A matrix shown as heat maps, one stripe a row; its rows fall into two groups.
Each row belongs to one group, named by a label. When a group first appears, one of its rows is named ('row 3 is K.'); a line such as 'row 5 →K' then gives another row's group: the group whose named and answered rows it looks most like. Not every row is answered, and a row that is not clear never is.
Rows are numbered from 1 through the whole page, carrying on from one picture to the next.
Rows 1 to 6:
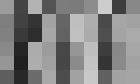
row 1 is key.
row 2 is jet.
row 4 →jet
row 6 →jet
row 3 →jet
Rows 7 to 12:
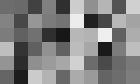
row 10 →jet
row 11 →jet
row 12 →jet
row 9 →key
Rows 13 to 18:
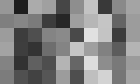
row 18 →key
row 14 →key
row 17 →key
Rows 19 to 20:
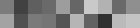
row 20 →jet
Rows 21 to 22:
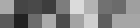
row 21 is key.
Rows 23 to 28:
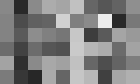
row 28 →jet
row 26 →key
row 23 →jet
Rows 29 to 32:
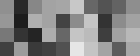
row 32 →key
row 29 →jet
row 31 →jet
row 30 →jet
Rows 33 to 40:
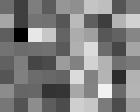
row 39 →key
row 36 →key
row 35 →jet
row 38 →key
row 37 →key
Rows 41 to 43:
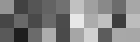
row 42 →key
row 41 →key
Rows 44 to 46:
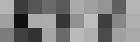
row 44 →key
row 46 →jet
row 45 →jet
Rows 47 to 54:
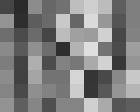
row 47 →key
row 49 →key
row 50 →key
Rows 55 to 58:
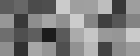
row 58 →jet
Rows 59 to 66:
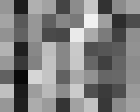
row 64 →jet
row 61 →key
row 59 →jet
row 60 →key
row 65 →jet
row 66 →jet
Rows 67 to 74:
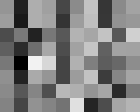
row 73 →key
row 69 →key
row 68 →jet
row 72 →jet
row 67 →jet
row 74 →jet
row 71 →jet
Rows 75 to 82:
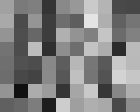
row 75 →key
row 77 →key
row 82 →key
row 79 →jet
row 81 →jet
